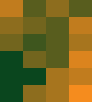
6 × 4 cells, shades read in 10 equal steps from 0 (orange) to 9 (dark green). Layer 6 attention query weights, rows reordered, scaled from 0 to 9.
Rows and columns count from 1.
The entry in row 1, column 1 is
2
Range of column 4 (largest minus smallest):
6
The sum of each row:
18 17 21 21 23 16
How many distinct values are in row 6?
4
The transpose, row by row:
2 4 5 9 9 9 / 6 5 7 5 9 4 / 4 6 6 6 3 3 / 6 2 3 1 2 0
